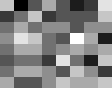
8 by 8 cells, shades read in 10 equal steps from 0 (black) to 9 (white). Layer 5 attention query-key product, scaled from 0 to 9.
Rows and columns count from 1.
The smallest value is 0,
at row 1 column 2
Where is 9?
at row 4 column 6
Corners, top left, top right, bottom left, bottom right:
7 8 6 7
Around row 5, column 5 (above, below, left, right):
3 8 4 6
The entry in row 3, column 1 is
4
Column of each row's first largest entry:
8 3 2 6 2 5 6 5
